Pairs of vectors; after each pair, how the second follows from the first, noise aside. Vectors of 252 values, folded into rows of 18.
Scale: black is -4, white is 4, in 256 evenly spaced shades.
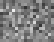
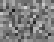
negated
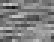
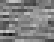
wrapped around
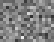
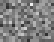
reversed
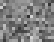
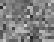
negated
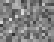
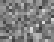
reversed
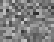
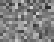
wrapped around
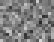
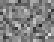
wrapped around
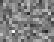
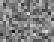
negated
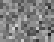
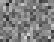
wrapped around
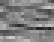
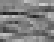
reversed
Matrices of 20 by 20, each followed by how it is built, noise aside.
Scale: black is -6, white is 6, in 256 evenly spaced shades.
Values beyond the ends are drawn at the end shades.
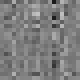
low rank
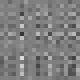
low rank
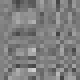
low rank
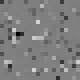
sparse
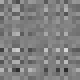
low rank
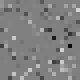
sparse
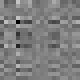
low rank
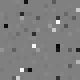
sparse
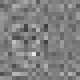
low rank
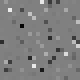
sparse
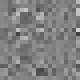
low rank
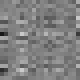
low rank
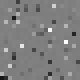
sparse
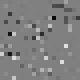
sparse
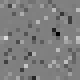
sparse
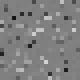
sparse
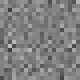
low rank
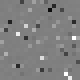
sparse
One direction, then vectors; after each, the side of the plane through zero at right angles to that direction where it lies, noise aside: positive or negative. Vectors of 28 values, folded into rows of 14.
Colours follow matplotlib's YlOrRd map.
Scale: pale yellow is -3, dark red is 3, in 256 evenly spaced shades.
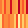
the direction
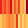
positive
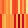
negative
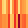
negative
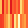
positive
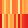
negative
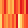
positive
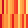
negative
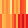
negative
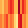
positive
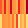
positive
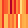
positive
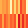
negative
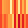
negative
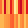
positive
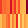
positive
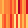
positive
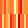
negative
